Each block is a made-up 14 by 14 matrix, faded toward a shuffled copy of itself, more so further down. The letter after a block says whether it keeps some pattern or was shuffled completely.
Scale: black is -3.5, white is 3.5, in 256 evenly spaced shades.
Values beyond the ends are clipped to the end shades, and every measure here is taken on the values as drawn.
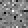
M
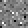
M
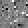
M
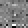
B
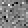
M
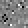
M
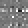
B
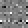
B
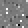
M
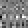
B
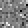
M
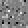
M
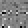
B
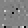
B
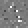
M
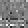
B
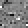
M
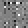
B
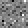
M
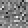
M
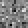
B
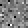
M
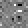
B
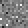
M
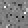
M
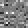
B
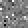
M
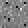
M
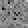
M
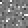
M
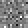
B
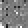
B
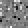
M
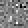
M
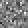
M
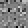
B
